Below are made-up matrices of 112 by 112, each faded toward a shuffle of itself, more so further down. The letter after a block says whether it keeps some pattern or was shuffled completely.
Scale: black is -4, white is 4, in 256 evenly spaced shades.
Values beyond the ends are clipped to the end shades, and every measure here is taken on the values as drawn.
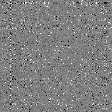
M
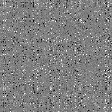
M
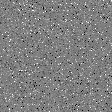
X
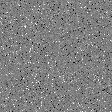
X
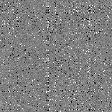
M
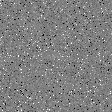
X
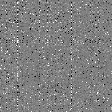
M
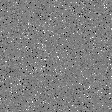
X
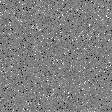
X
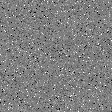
X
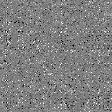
M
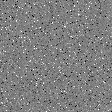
X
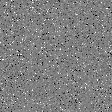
X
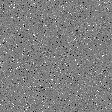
X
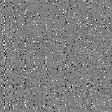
M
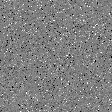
X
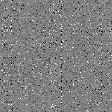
M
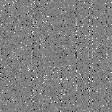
M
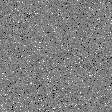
X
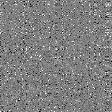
M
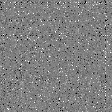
M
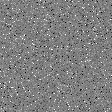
X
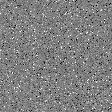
X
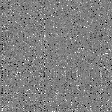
M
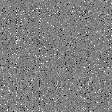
M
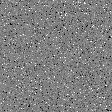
X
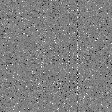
M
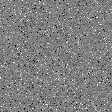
X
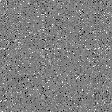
M
